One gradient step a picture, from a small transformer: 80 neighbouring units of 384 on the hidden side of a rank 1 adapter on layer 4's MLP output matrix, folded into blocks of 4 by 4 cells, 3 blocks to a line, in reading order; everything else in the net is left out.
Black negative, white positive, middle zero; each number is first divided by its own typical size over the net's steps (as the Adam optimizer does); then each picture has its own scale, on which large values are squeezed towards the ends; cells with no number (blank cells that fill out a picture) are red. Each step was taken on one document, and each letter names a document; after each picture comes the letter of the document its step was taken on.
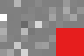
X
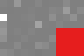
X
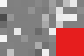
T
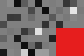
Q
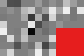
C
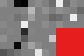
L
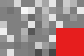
C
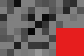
C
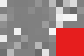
T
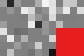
C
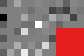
X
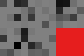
L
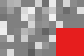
C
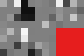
L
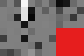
L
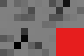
L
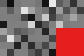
C
